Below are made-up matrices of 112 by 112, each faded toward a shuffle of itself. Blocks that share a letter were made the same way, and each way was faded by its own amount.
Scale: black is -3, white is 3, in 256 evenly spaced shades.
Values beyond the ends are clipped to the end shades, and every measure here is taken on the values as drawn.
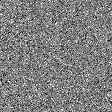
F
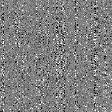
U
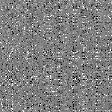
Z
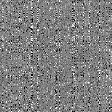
U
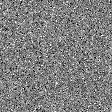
F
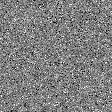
F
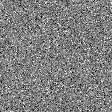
F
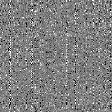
U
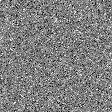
F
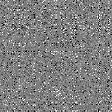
Z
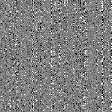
U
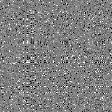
Z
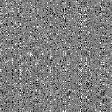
U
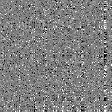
Z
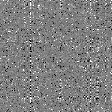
Z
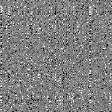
Z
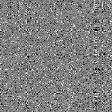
Z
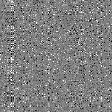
Z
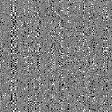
U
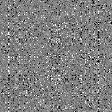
Z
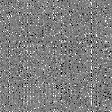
Z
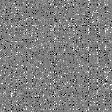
Z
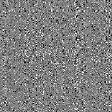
U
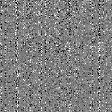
U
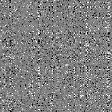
Z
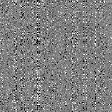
U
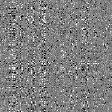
U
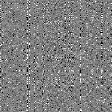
U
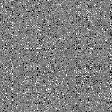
Z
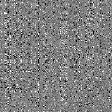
U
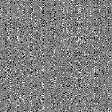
U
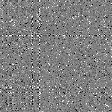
Z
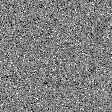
F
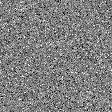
F
